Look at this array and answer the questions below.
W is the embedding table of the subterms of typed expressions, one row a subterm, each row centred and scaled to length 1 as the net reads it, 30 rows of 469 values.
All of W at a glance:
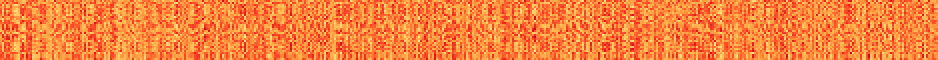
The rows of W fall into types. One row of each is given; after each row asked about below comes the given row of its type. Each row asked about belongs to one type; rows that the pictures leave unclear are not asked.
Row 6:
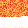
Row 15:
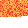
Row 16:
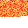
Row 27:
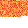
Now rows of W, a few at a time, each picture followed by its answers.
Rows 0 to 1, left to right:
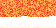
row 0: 15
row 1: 27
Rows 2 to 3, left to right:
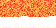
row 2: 16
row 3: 16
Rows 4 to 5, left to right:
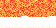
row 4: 6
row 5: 16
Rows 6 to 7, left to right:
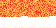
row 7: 15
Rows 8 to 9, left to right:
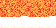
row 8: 16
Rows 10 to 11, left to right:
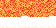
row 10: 6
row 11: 6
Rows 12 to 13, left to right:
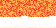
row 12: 27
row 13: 27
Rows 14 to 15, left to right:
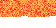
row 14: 15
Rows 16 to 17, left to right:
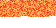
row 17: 27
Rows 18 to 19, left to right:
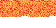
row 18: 15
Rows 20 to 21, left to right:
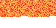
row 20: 16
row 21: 6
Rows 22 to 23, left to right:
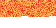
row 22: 15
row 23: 6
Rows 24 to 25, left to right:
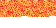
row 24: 15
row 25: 6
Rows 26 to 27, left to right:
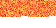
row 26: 27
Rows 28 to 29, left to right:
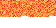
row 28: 27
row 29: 6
